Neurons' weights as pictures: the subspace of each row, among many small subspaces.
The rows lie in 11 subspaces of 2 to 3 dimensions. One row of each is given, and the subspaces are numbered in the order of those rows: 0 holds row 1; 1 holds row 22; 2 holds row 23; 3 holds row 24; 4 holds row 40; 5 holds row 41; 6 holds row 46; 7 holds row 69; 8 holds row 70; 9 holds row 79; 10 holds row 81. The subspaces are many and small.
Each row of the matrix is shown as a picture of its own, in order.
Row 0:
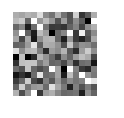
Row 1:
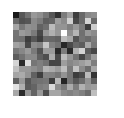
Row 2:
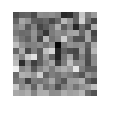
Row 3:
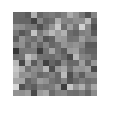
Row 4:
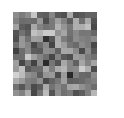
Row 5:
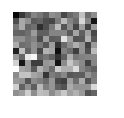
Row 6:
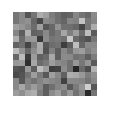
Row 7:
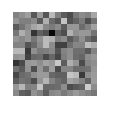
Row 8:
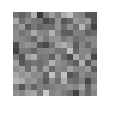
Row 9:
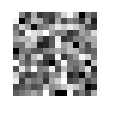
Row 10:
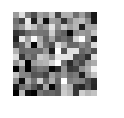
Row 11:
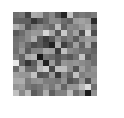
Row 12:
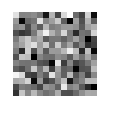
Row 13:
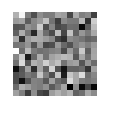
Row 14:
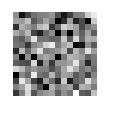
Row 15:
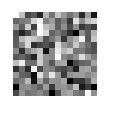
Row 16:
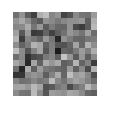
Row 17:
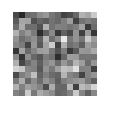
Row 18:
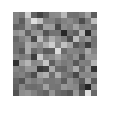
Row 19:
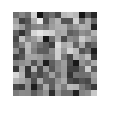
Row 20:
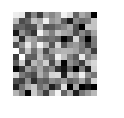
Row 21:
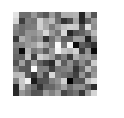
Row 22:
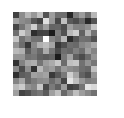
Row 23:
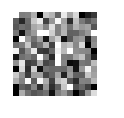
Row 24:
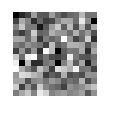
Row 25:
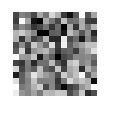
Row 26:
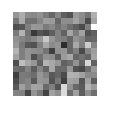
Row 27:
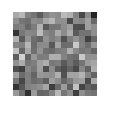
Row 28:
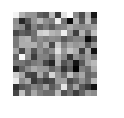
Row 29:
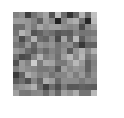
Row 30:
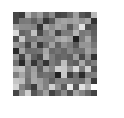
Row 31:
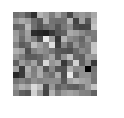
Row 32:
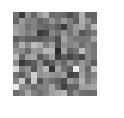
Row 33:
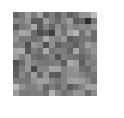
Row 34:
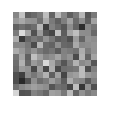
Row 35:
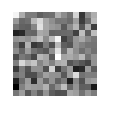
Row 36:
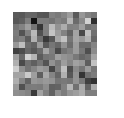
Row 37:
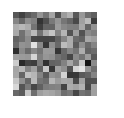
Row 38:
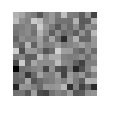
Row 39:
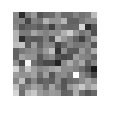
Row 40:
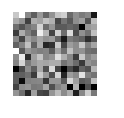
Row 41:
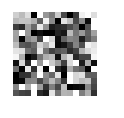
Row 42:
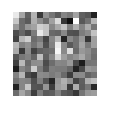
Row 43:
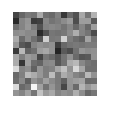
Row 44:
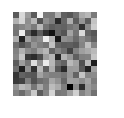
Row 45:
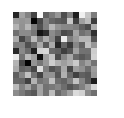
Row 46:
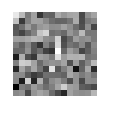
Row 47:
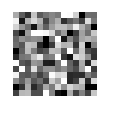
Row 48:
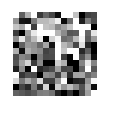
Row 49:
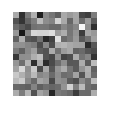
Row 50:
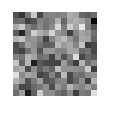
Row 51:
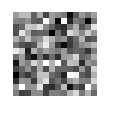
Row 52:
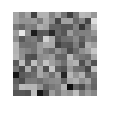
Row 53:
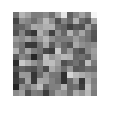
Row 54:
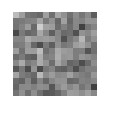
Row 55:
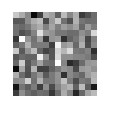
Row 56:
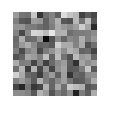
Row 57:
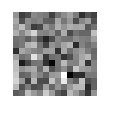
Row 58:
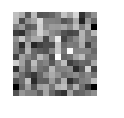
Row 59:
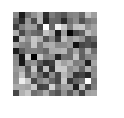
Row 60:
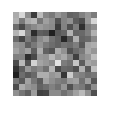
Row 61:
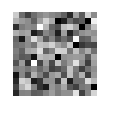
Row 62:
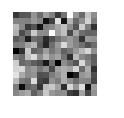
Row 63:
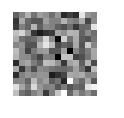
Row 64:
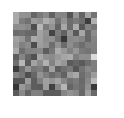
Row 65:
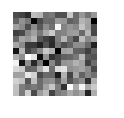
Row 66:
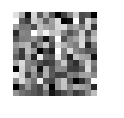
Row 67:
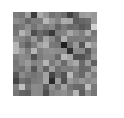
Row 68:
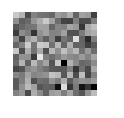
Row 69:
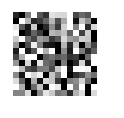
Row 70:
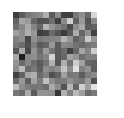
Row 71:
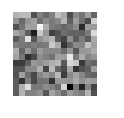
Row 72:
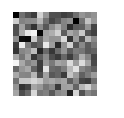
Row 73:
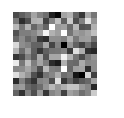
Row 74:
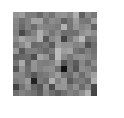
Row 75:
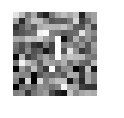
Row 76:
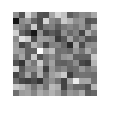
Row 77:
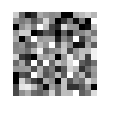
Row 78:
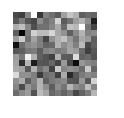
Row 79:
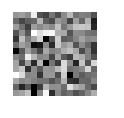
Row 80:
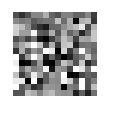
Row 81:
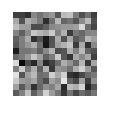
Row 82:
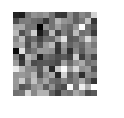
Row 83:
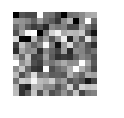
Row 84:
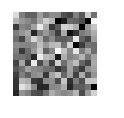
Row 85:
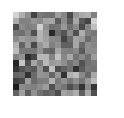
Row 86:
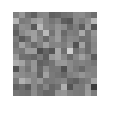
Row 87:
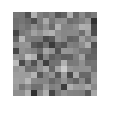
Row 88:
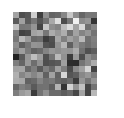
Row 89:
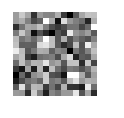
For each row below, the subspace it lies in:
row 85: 0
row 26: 10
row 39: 2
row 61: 4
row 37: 10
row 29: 8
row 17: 4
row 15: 1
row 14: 4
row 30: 8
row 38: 5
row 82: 4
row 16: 9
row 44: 2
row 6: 9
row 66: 7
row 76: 7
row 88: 7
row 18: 9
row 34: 8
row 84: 4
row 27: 8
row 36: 2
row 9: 6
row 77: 4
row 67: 0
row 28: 8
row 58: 10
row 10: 2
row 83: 7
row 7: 1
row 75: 6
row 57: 6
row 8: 0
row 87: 9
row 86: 7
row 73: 0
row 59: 8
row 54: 1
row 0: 2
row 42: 7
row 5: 3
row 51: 1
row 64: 0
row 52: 5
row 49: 2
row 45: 2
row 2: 3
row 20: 8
